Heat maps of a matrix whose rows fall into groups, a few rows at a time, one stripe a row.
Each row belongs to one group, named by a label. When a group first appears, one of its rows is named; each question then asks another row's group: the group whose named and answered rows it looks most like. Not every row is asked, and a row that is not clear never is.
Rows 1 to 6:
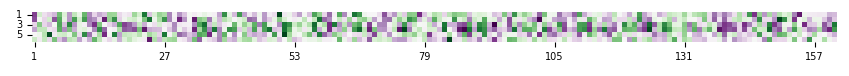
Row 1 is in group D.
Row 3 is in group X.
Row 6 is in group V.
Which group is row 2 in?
D
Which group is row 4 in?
X
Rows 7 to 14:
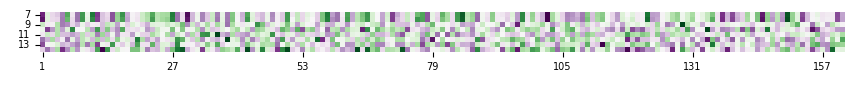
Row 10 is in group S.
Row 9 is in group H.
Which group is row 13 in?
H
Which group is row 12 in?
S
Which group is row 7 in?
D
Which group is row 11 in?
H
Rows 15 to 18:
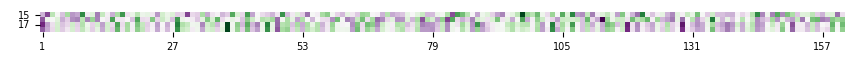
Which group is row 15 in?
D
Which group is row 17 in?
S
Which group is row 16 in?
H
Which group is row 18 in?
S
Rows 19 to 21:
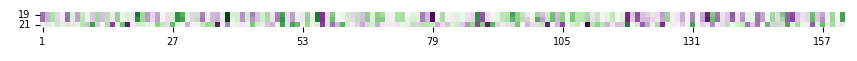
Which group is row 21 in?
V
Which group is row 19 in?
S
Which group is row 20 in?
S
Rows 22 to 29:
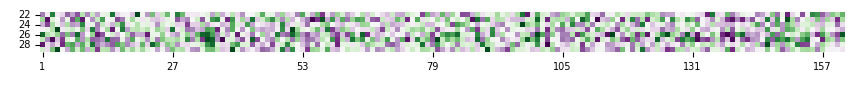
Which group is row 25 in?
V
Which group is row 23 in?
X
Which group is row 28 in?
D
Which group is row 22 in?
H
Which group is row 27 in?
X
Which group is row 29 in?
V
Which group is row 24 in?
D
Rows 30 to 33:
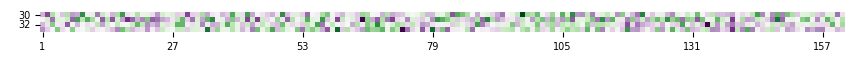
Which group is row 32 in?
S
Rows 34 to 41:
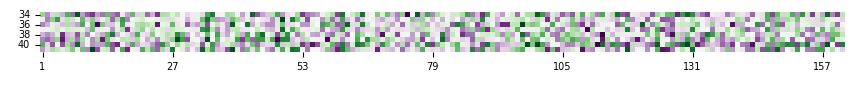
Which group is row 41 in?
V
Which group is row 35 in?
V
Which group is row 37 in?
V
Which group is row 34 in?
X
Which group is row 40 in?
X
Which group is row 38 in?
H
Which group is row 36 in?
D
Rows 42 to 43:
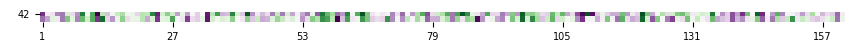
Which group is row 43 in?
D
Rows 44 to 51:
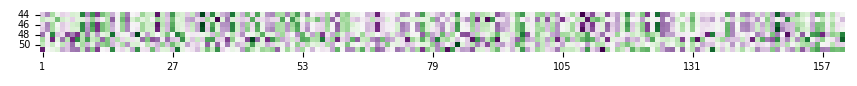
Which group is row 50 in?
V
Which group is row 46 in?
V
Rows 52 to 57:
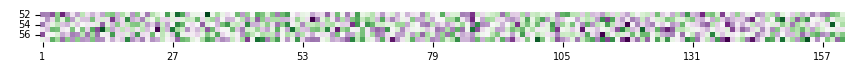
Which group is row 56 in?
H
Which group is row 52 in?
H
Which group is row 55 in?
V
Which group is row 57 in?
X
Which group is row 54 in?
S
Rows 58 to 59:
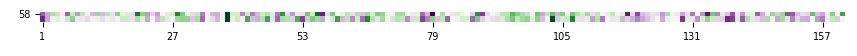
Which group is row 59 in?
S
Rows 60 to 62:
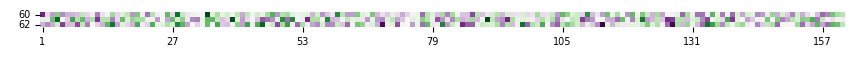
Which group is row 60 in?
H
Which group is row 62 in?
H
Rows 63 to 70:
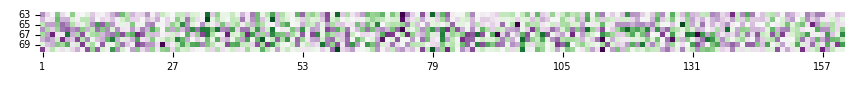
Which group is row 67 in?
X
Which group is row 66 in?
H
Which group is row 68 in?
H
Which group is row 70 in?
H
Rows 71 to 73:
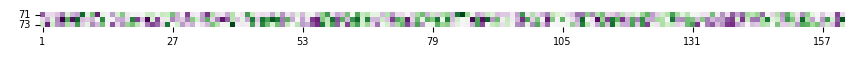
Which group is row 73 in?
X
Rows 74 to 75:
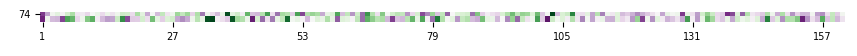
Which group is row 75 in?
D
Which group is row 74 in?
S
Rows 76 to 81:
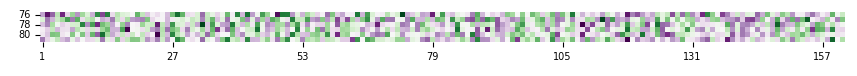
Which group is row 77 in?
X
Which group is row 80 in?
V
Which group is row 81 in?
S
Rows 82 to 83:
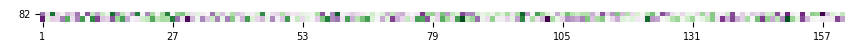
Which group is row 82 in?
H
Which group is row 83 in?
D
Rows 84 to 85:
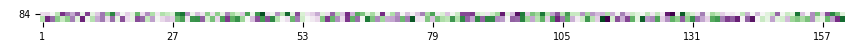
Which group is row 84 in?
H
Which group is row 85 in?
X
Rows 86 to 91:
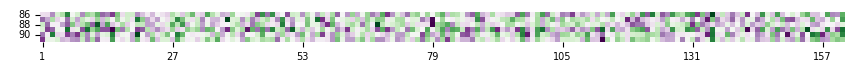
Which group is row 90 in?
H
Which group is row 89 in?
X
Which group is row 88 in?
S
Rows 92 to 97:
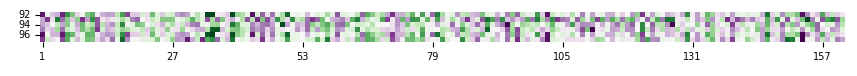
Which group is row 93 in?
X
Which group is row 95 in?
D
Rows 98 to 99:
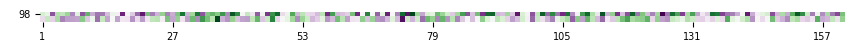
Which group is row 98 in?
X
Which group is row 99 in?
H
